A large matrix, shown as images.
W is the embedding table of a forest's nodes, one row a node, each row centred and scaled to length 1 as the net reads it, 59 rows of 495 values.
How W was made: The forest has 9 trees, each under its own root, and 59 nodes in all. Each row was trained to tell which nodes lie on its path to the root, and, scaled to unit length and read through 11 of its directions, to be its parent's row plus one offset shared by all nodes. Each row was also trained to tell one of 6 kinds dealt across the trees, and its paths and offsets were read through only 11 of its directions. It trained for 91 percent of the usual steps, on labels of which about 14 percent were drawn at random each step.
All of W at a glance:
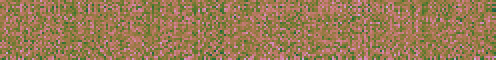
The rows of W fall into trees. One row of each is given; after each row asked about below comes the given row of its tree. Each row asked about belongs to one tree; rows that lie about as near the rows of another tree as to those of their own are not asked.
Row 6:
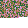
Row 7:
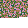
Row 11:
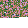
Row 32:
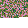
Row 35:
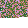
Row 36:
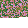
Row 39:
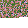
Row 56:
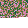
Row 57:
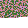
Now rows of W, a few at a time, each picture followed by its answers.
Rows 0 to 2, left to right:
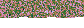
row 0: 39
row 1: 36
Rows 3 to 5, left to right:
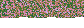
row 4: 36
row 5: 11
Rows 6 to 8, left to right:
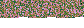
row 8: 11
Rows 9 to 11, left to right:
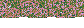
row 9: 11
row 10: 11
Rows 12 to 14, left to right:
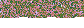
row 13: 36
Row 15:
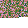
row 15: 39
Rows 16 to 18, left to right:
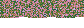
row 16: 6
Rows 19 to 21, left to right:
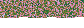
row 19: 57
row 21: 56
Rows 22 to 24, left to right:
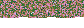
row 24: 6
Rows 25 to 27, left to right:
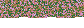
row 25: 39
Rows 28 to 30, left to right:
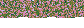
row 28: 36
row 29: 39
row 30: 11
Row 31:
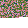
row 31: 56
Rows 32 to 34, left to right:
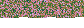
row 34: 36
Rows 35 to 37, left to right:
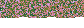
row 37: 39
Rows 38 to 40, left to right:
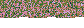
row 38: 7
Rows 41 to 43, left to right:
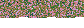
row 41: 56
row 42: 11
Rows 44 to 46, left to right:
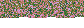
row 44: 11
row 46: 39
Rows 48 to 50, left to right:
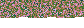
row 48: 56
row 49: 7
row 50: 36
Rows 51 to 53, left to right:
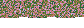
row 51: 7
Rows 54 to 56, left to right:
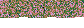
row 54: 39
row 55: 36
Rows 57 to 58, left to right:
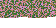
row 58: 7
